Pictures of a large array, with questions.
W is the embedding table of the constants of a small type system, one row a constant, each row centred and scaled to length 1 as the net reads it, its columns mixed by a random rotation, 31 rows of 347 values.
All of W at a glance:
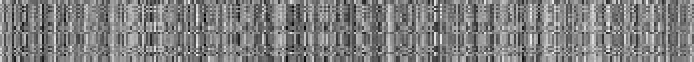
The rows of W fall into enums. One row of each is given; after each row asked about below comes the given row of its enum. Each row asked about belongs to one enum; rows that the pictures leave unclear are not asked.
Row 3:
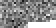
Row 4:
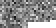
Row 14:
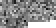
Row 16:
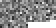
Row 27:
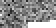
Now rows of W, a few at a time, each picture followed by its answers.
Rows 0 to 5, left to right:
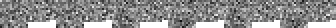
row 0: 16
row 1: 16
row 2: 4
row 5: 3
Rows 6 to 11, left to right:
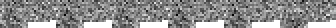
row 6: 4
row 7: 27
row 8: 4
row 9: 27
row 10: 27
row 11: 3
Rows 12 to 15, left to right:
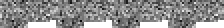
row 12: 3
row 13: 14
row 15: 3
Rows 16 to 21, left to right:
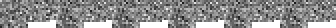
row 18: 4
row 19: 4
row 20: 4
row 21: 4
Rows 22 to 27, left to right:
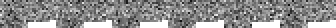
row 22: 27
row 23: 3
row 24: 14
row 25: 3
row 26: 16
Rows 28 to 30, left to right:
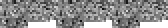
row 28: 14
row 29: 14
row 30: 14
